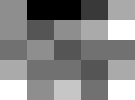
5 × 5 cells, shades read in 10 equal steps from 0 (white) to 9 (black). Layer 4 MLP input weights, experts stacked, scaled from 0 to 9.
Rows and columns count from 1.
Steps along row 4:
up same up down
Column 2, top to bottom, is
9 6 4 5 4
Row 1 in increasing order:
3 4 7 9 9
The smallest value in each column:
0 4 2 3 0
